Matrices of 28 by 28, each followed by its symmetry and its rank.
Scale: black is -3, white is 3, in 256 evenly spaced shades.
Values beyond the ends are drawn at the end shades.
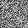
symmetric, full rank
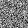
neither, full rank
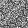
symmetric, full rank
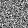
neither, full rank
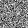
neither, full rank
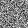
neither, full rank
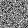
symmetric, full rank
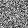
neither, full rank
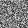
neither, full rank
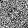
symmetric, full rank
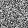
neither, full rank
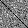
symmetric, full rank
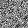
symmetric, full rank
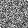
symmetric, full rank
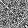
symmetric, full rank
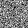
neither, full rank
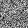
neither, full rank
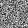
neither, full rank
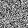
neither, full rank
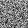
neither, full rank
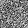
symmetric, full rank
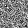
symmetric, full rank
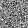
neither, full rank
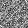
symmetric, full rank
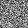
neither, full rank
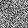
symmetric, full rank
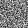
neither, full rank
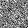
symmetric, full rank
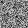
symmetric, full rank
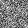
symmetric, full rank
